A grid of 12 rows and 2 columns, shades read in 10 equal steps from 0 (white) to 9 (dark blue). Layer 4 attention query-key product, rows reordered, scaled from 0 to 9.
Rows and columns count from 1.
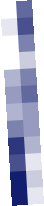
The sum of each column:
49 46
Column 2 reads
6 7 5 2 5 6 4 4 3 1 2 1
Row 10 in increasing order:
1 7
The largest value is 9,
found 2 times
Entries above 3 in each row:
1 1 1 0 1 2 1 2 1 1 1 1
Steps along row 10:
down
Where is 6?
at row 1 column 2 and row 6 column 2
